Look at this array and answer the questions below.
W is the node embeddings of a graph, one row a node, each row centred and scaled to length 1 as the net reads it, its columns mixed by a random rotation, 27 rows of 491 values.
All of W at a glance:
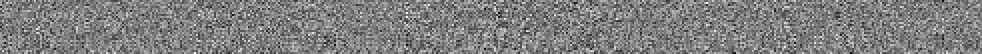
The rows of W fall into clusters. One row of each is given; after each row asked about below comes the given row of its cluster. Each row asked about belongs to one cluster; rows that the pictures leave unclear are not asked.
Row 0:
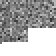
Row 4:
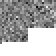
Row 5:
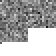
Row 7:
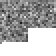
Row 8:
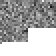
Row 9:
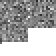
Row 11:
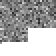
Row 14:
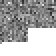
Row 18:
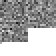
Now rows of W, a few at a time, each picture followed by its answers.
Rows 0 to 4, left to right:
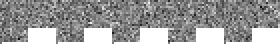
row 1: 4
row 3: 11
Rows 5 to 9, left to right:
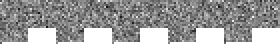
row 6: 8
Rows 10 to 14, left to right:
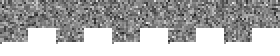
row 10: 5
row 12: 8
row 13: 11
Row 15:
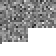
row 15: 9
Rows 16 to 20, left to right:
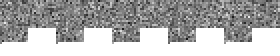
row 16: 14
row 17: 0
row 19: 0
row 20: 7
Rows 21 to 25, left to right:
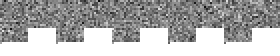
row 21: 18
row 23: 18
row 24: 4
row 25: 5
